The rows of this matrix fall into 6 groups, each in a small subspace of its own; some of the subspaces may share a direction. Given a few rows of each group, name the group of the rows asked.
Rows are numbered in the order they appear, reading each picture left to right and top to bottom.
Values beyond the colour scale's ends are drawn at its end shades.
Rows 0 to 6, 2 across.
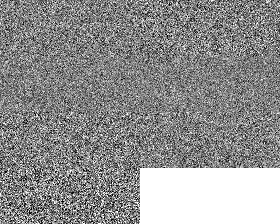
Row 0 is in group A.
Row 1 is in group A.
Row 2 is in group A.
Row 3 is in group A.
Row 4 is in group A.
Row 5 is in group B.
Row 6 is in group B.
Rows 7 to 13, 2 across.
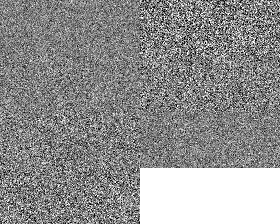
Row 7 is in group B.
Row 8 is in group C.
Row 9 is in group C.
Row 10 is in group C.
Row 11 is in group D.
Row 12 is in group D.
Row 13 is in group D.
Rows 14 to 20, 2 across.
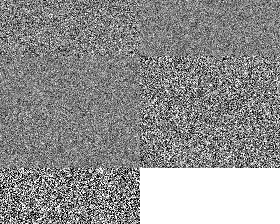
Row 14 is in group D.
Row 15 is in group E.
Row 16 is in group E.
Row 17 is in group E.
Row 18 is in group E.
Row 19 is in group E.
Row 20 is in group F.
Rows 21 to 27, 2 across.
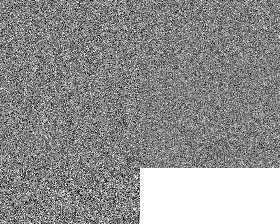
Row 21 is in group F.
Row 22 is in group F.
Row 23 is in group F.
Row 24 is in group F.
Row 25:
F
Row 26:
D
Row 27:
E
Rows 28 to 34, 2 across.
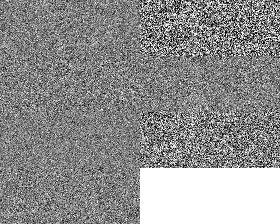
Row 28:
C
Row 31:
B
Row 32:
A
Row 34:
F
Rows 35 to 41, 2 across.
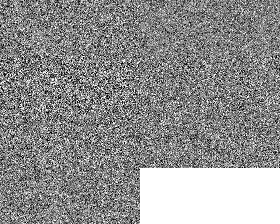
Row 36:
C
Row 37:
E
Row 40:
E
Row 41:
B
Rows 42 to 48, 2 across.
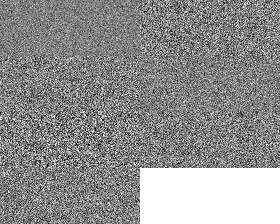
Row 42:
E
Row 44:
B
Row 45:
A
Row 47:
F
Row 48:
D
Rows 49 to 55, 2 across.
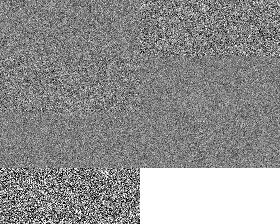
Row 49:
C
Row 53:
B
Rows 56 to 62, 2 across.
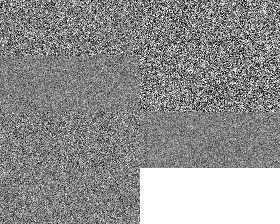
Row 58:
D
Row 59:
D
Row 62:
D
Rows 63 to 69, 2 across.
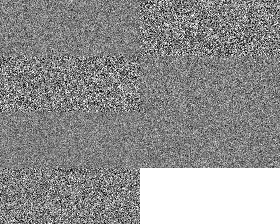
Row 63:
E
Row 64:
E
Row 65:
D
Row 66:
B
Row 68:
D
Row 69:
B
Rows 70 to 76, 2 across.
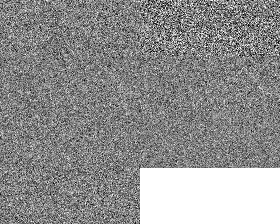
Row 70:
B
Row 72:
D
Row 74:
A
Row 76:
A
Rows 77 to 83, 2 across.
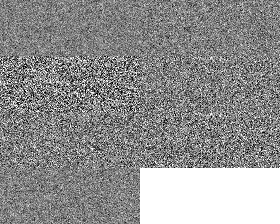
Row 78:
D
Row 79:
A
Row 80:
B
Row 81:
A
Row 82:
B
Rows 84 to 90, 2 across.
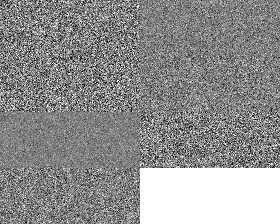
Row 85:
B
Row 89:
D
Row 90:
F
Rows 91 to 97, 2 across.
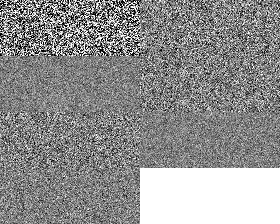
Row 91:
D
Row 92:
C
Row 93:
B
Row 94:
A
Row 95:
A
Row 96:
B
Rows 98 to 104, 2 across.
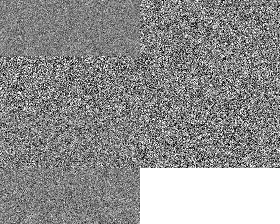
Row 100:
F
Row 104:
F
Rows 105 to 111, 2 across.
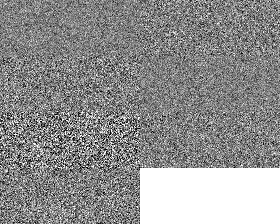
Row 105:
B
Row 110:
E
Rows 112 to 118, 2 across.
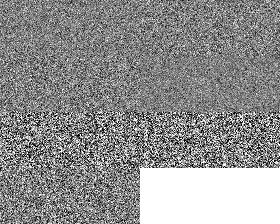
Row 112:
B
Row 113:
A
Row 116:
E
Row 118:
C
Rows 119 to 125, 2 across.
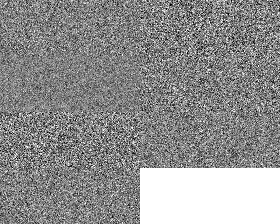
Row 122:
E
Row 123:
E
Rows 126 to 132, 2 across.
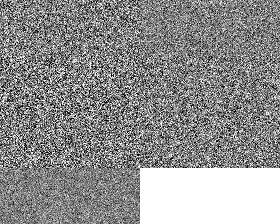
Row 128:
C
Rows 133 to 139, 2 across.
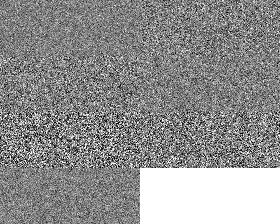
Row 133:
E
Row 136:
E
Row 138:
F
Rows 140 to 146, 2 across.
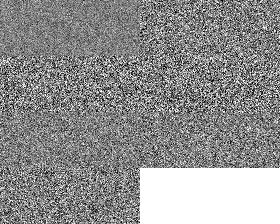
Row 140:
E
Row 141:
F
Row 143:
B
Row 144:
E
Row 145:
E
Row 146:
C
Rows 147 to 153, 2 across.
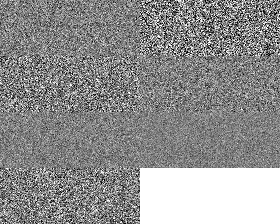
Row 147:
A
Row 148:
F
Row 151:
A
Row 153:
C
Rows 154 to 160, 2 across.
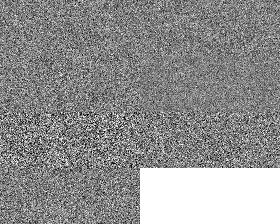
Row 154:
F
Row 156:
C
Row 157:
D
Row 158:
B
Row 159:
F
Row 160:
B
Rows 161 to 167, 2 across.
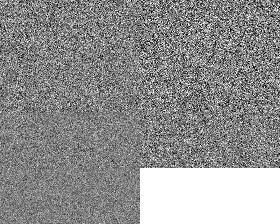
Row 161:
A
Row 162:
E
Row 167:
A
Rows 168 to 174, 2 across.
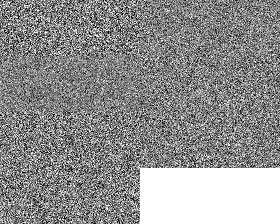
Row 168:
D
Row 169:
D
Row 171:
E
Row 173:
C
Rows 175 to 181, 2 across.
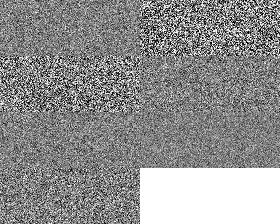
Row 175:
F
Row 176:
D
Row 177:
E
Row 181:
B
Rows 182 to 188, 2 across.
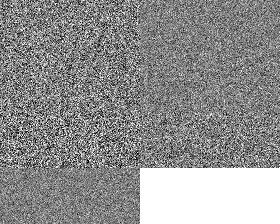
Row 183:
F
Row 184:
F
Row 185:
D
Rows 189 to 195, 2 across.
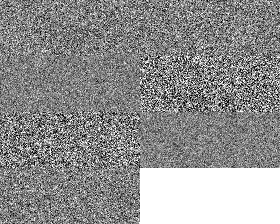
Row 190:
C
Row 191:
A
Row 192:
B
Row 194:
E
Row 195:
D
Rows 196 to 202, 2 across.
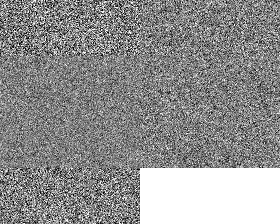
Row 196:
D
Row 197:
A
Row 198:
A
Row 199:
D
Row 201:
B
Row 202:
B
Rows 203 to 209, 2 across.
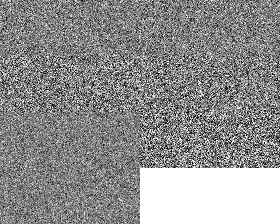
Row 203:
F
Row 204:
A
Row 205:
A
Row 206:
E
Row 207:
F
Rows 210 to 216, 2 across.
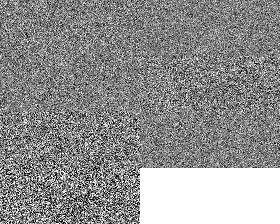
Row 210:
A
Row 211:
D
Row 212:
C
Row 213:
D
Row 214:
E
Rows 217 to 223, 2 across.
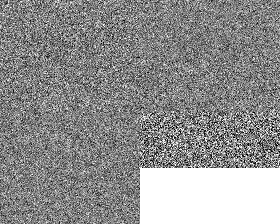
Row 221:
E
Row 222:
D
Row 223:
A
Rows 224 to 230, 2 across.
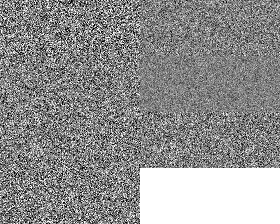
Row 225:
E
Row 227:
C
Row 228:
E
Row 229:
A
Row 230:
F
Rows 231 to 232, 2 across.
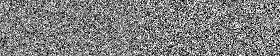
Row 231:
C
